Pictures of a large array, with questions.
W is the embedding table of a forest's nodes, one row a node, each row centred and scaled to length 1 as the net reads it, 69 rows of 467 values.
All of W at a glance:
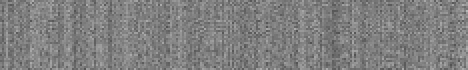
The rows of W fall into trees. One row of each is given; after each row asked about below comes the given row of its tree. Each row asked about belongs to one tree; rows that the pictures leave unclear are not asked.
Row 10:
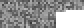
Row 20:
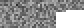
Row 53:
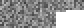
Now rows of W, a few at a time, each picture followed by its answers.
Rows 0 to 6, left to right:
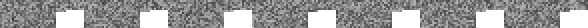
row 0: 10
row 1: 10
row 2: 53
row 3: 20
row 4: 10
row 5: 10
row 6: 53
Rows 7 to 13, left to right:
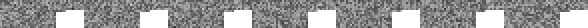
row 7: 20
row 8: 20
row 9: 53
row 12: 53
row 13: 20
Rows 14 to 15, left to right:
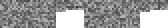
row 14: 10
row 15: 53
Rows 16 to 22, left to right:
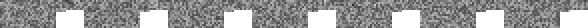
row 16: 10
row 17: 53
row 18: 10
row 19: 53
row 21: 20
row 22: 53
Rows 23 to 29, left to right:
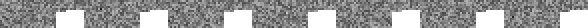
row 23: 53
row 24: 20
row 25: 53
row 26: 53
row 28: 20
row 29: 20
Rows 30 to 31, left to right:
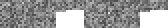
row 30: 53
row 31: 53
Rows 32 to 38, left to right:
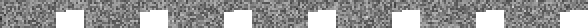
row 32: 10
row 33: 10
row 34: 20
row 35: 53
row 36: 10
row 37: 20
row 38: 20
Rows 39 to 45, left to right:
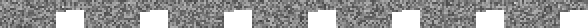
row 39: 53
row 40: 20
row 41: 10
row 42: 10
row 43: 20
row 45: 20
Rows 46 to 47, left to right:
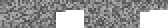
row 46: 20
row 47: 53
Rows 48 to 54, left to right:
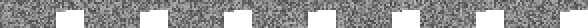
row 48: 10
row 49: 53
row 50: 53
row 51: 53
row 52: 10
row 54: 10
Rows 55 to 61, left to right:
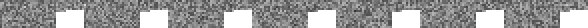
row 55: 10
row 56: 10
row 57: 20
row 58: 20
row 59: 53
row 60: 20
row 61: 10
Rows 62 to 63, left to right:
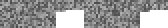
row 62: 53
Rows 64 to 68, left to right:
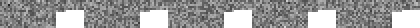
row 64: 53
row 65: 53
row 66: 20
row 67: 53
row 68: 10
